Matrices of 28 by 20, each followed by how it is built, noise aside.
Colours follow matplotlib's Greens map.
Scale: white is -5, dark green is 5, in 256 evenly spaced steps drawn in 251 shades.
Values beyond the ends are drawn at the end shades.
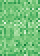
low rank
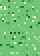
sparse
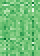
low rank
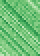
Toeplitz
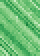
Toeplitz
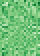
low rank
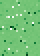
sparse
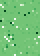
sparse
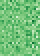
low rank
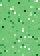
sparse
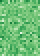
low rank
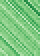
Toeplitz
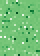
sparse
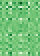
low rank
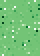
sparse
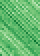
Toeplitz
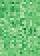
low rank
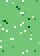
sparse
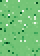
sparse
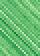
Toeplitz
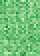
low rank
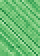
Toeplitz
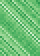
Toeplitz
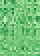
low rank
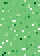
sparse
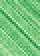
Toeplitz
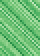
Toeplitz
